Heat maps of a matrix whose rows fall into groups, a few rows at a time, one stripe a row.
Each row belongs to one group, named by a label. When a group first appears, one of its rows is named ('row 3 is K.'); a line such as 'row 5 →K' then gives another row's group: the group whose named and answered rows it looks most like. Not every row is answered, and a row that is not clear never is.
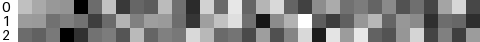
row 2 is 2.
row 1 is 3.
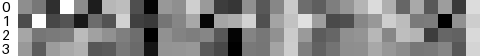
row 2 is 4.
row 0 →4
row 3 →4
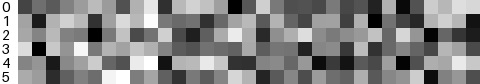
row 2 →3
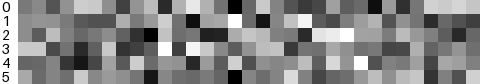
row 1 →3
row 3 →2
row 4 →2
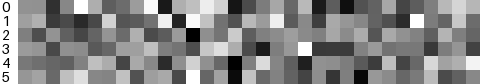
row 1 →2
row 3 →3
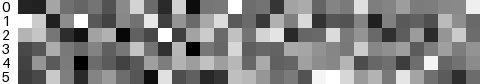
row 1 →3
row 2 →2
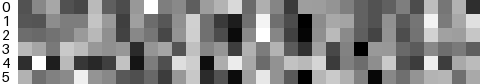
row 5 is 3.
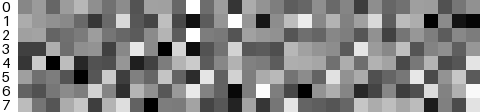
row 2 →2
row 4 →4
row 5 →2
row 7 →4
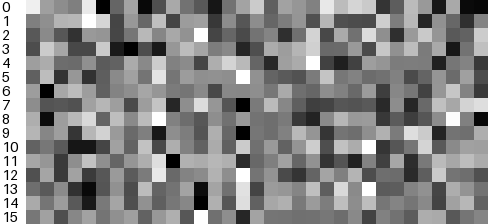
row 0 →3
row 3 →4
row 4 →3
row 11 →3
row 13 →2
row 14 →2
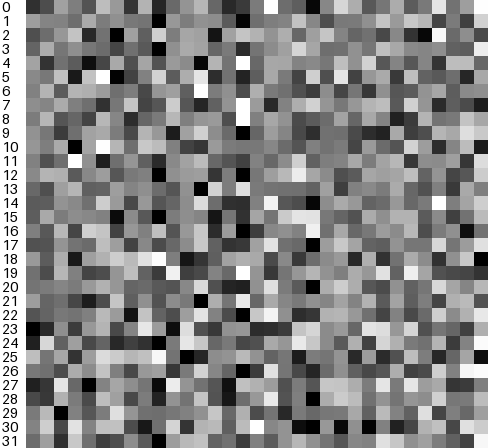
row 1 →4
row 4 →2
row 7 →3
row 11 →4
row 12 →4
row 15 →4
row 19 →3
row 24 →4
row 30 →2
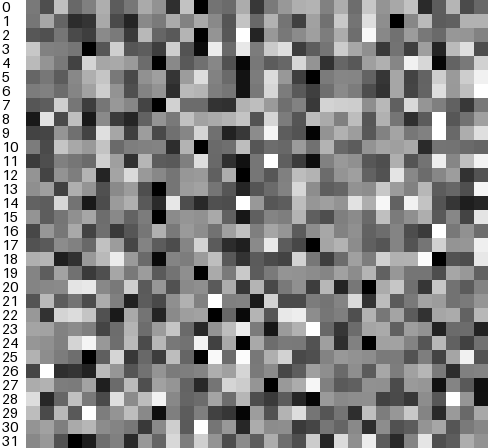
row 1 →2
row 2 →2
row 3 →2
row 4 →4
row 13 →4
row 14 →3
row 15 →4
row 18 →4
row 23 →3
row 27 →3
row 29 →4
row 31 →2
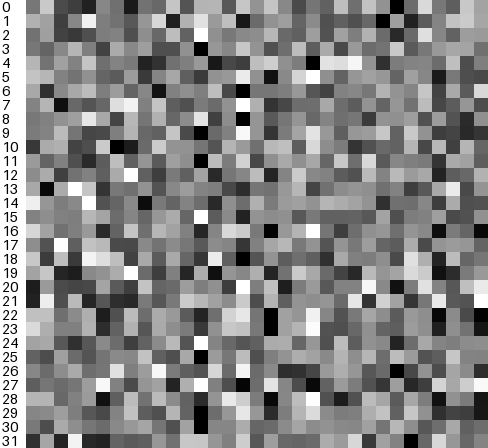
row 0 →2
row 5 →3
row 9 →3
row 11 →2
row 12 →4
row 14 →3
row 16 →3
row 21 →4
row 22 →3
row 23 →3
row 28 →3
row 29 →3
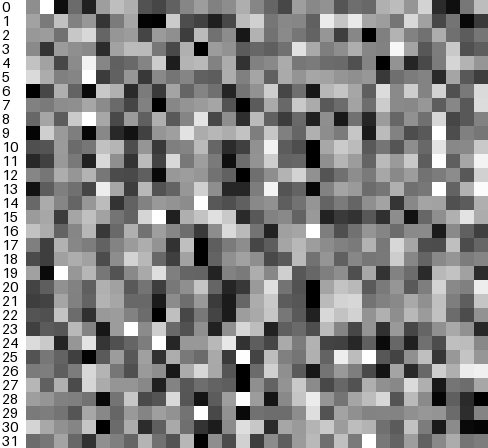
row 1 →3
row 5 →3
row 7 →4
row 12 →4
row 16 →3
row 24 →3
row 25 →2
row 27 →4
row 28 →3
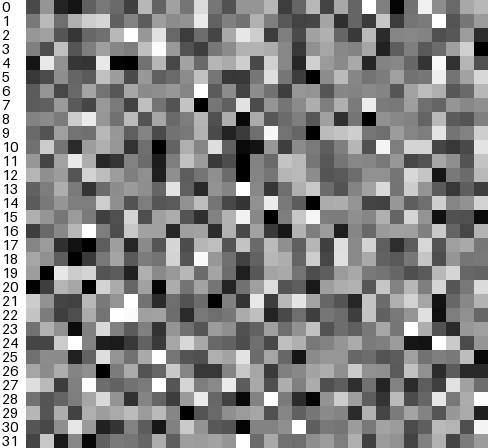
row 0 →2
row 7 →2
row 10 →4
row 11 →4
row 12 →4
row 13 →3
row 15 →3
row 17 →2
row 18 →2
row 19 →4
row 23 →4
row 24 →4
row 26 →3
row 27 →3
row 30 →4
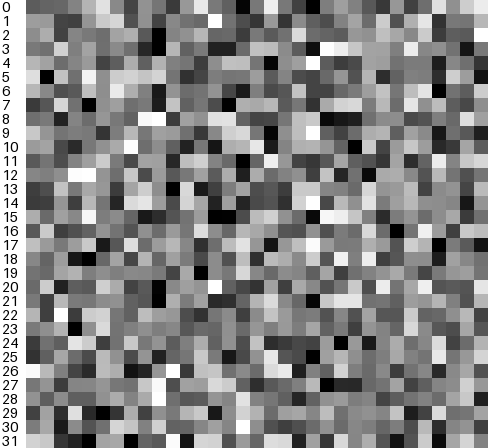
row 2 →4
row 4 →3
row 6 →4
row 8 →3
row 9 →3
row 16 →2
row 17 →3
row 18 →2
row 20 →4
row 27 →3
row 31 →2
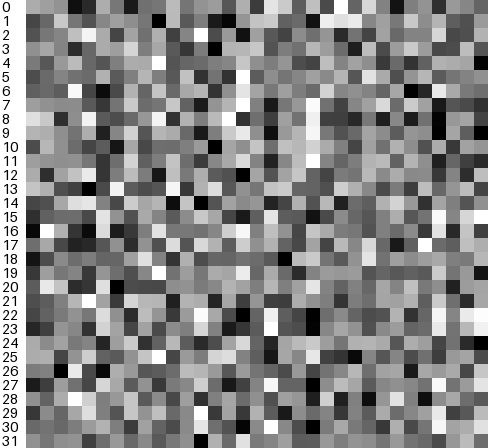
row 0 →2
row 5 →2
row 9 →3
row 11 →3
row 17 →2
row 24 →3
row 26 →4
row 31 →2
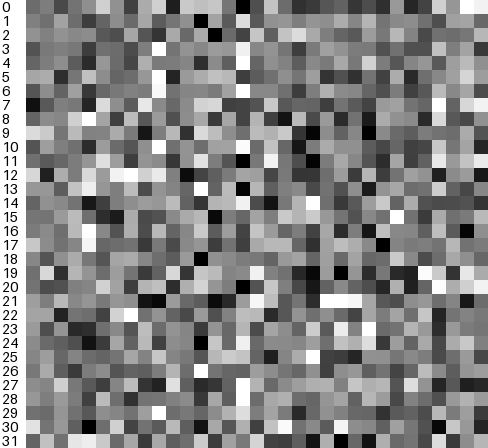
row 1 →2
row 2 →4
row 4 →2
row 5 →3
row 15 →4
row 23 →2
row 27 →3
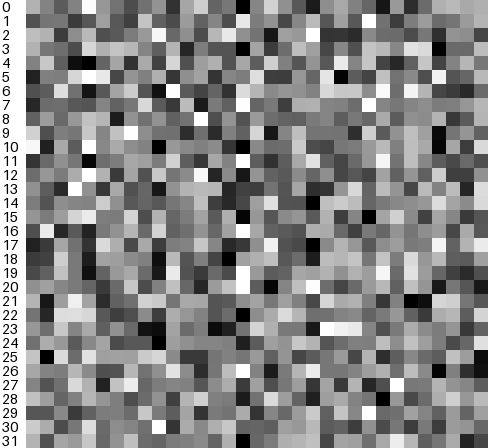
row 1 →2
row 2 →3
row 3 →4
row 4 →2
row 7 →2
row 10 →4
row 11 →3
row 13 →4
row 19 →3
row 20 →3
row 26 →3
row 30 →3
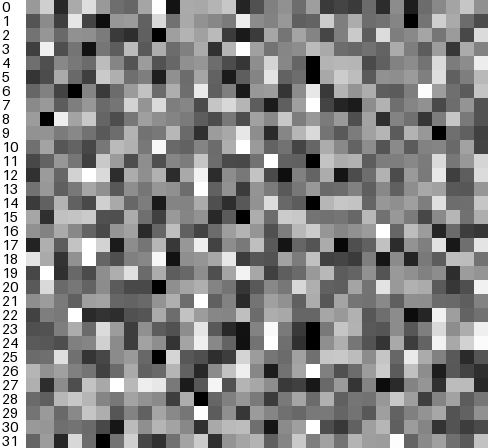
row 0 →3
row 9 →3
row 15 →4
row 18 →3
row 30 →3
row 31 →4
